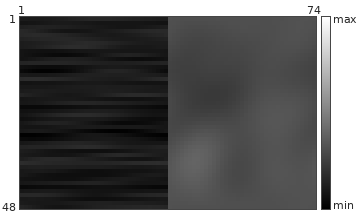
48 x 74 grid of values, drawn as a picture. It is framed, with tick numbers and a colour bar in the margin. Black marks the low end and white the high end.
The table splits into one row of 2 panels. Panel 1,1: very low, streaked across, faint in contrast. Panel 1,2: low, smooth, faint in contrast.
